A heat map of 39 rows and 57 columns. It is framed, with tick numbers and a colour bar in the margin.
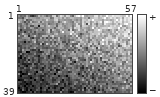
Grain: fine. Odd rows or columns: none. Stripes: none. Ninth with the highest average: top right. Slope: up to the top right. Ninth with the lowest average: bottom left. Average level on the scale: 50%. Mirror symmetry: none.
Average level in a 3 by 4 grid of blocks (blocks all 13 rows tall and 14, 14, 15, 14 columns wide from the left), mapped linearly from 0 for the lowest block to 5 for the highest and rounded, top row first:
3 3 4 5
1 2 3 4
0 1 1 2
